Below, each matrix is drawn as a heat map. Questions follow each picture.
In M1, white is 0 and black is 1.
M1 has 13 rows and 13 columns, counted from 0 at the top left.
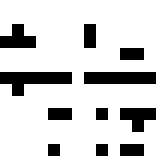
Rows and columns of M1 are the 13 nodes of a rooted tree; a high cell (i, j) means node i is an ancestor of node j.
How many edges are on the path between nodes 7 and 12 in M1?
5
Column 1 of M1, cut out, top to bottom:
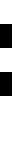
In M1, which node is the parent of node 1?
7
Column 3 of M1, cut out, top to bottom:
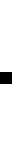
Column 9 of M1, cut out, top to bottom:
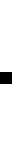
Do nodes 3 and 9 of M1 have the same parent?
yes
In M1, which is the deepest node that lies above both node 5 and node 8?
9
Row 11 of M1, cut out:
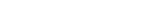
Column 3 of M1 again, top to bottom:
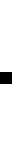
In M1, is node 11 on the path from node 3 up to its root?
no
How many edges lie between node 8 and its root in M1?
3
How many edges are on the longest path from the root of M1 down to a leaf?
5
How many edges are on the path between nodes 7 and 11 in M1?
8
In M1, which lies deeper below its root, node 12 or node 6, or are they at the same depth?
node 12
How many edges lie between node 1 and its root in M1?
4
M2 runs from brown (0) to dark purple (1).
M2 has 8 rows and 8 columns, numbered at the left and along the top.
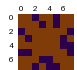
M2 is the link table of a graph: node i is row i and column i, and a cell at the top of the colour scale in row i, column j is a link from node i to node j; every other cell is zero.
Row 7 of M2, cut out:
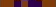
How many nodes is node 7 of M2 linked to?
3
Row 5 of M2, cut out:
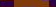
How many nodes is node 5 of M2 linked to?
3
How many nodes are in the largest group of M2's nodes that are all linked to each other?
2
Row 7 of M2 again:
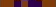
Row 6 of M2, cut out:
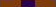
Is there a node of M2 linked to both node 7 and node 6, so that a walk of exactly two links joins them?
yes
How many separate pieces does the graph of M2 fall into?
1
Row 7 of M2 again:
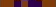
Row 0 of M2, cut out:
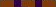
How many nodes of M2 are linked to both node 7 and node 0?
2
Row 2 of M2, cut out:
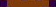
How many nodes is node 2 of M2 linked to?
2
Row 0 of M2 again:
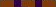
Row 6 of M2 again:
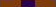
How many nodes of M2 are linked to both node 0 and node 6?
0
